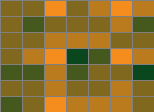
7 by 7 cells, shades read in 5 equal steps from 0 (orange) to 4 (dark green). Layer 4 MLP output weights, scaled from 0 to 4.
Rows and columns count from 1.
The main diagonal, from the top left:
2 3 1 4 2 1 2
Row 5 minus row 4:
1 2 1 -1 -1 2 3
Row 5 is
3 3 1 3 2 2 4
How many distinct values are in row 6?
2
